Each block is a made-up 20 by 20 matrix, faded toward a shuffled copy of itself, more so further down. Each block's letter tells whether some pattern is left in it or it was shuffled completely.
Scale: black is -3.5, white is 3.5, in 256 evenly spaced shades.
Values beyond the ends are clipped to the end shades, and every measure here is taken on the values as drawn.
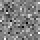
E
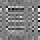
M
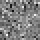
E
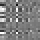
M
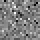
E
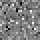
E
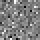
E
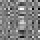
M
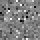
E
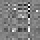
M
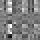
M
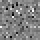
E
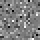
E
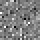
E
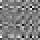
M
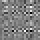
M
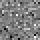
E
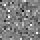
E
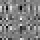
M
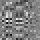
M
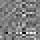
M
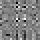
M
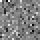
E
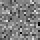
E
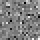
E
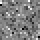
E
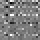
M
